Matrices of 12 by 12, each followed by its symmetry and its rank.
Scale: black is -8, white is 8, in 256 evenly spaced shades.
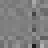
neither, rank two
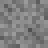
symmetric, full rank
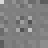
symmetric, rank two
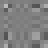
symmetric, rank one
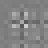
symmetric, rank two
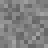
symmetric, full rank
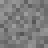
symmetric, full rank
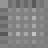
symmetric, rank one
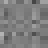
neither, rank two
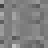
neither, rank two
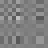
symmetric, rank one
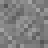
symmetric, full rank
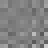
symmetric, rank two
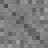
symmetric, full rank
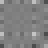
symmetric, rank one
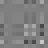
symmetric, rank one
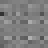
neither, rank two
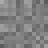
symmetric, rank two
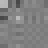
symmetric, rank two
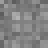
symmetric, rank two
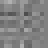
neither, rank two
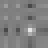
symmetric, rank one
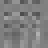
neither, rank two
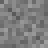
symmetric, full rank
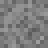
symmetric, full rank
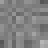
symmetric, rank two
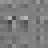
neither, rank two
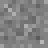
symmetric, full rank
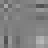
symmetric, rank one
